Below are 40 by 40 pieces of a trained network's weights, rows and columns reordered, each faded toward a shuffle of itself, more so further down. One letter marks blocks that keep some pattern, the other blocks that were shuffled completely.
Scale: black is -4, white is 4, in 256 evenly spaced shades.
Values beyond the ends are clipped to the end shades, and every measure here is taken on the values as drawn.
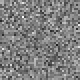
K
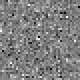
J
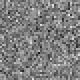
K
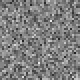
K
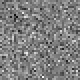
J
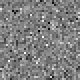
K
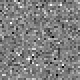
K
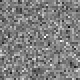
K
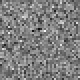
K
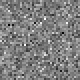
K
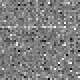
J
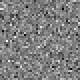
K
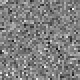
K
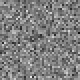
K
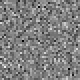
K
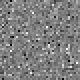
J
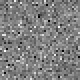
K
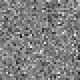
K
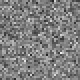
J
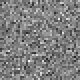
K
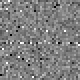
J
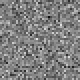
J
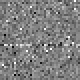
J
